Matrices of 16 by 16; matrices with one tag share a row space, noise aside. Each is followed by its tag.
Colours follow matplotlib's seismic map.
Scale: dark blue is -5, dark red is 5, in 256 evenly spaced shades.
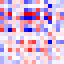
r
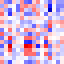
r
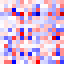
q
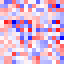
q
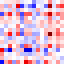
r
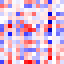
r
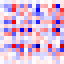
q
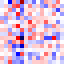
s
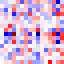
q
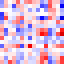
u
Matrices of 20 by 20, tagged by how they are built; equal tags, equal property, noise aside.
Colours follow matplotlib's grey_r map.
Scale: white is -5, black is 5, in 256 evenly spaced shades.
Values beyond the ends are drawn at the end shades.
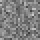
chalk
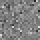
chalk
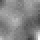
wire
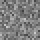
chalk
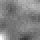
wire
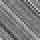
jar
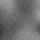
wire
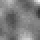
wire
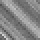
jar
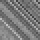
jar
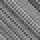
jar
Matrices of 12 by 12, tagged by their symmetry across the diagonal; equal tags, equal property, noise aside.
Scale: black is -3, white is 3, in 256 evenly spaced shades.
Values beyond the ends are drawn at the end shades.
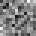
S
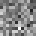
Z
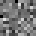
S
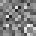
S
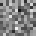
Z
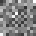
S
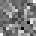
S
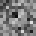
S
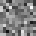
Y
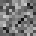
S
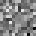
S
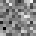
Z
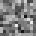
Y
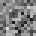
S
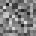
Y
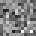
Z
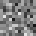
Y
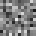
Y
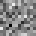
Z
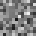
Y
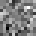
Y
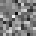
Y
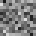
Z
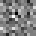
Y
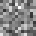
Z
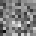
Z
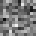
Z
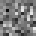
Z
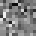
Y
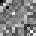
S
